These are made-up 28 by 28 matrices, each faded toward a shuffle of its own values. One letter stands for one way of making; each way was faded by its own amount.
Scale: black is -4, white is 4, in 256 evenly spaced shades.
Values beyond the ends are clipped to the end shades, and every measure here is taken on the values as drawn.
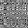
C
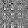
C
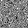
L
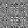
C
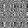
C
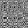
C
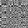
C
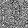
L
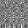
C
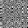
C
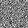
L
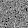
L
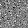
L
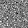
L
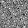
L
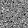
L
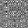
C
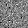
L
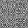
C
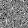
L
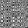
C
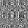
C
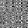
C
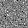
L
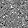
L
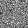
L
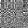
C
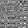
C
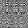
C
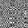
C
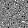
L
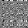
C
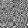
C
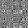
C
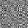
C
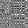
C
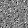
L
